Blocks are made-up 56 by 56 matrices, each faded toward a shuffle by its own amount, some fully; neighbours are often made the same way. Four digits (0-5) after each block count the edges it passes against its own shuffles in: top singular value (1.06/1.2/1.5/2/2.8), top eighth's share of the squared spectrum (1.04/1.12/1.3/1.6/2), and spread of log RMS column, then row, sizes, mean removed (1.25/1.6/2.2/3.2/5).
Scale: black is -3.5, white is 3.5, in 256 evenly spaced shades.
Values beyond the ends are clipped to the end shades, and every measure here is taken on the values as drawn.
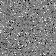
0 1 0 0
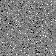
2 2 0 0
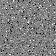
2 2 0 0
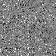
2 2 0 0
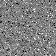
0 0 0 0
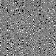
4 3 2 1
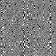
4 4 3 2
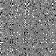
3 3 2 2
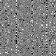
3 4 3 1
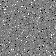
0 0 0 0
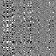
4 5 3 2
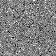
2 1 0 1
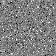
2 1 0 0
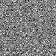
3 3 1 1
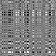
5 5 4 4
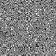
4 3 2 1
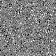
2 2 0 0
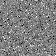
0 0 0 0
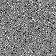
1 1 0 0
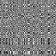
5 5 3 3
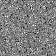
1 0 0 0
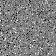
2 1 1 0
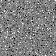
2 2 0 0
